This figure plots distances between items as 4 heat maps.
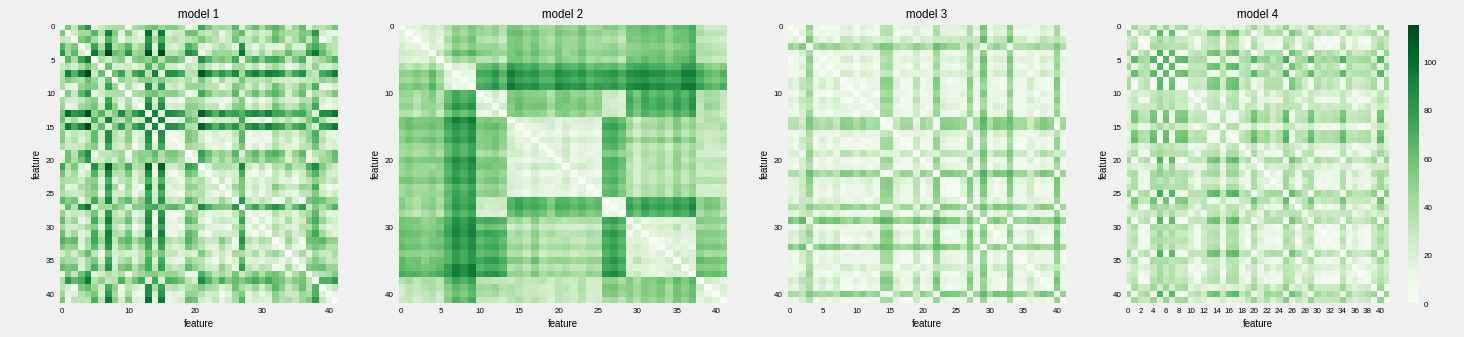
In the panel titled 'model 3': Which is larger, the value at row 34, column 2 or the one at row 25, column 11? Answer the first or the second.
the first
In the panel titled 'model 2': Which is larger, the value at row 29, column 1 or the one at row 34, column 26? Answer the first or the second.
the second
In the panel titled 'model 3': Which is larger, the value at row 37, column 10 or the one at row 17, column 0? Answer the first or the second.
the second
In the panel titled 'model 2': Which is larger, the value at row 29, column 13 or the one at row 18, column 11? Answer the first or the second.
the first
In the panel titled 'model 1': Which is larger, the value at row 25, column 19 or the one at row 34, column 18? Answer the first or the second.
the first
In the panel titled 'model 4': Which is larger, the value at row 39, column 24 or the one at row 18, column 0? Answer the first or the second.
the first
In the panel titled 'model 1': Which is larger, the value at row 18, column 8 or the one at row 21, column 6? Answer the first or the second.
the second
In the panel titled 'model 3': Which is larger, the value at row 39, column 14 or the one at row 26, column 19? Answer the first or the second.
the first
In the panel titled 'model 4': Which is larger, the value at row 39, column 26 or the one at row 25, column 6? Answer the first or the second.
the first
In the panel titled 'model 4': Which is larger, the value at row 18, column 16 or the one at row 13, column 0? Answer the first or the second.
the first
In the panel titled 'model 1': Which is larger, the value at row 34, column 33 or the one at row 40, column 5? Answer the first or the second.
the second
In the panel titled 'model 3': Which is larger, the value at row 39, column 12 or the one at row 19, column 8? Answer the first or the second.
the second
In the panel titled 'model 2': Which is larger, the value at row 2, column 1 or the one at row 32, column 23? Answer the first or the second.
the second
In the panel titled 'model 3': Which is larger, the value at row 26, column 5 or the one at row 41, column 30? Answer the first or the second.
the first
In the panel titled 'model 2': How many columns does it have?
42
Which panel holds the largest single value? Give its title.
model 1
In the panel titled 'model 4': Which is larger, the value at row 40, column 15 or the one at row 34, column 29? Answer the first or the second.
the first
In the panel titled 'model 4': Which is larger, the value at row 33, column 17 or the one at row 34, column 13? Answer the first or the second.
the second
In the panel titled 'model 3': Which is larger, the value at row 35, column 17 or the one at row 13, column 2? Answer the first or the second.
the second
